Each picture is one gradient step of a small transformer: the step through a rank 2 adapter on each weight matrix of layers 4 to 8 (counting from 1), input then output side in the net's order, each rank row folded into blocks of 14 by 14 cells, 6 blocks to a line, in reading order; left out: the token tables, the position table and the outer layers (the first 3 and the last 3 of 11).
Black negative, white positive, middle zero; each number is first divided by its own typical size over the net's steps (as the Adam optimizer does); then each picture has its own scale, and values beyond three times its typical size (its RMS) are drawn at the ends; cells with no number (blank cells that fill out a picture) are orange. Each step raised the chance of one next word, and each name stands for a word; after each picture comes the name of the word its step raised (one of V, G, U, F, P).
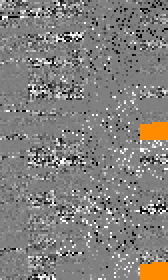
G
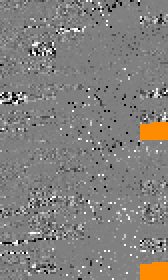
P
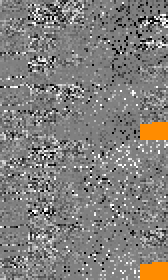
G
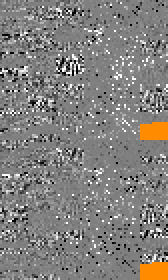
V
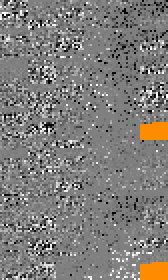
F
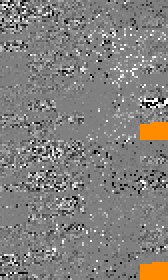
V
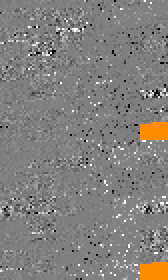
P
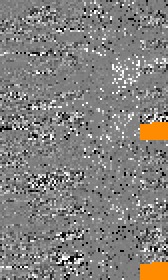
V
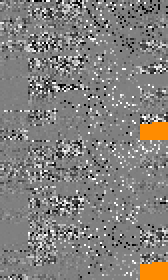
G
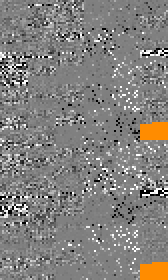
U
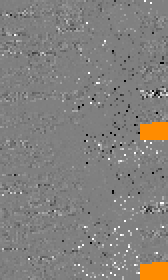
P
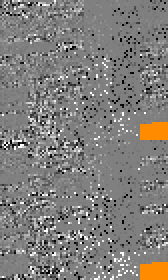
F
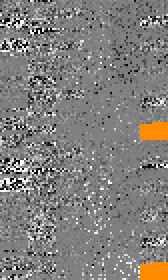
F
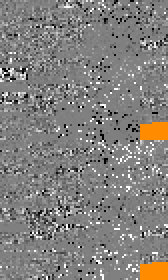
U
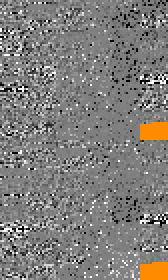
F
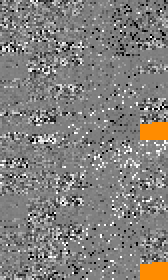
G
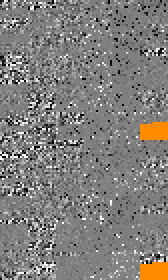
F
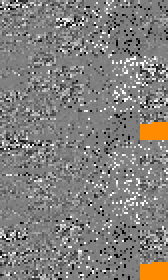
G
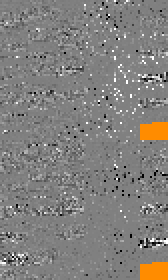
V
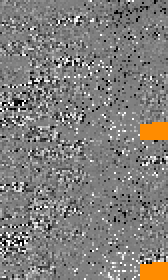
F
